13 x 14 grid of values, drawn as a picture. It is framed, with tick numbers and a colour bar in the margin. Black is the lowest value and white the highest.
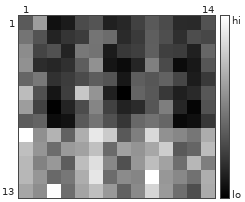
Upright stripes repeat 3 times across the table. A horizontal seam about 60% of the way down splits the table, and the bottom part is higher. The top right is the smoothest part.
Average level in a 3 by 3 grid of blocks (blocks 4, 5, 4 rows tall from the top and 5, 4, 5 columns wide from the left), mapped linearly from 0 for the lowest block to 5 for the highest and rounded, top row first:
1 0 0 | 2 2 1 | 5 5 5
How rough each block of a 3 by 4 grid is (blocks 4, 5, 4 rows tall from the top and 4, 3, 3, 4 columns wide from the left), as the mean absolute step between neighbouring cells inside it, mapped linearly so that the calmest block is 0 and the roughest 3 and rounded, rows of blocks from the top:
1200
3312
2222
